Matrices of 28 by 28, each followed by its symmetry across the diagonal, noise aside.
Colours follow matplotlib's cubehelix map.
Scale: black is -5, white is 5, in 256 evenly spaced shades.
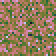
neither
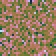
antisymmetric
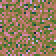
neither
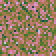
neither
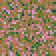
antisymmetric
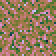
antisymmetric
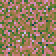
antisymmetric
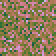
neither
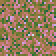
neither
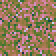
antisymmetric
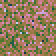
antisymmetric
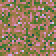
neither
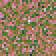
neither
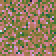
antisymmetric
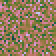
antisymmetric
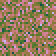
antisymmetric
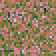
neither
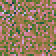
antisymmetric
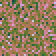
neither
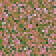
neither
